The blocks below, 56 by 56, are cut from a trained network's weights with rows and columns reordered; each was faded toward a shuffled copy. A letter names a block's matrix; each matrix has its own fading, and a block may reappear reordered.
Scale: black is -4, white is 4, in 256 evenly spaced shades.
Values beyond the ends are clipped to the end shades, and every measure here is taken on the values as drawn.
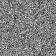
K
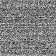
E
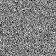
K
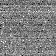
E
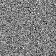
K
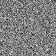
K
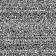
E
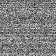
E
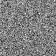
K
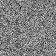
K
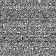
E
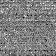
E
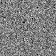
K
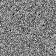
K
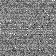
E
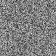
K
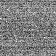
E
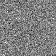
K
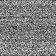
E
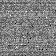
E
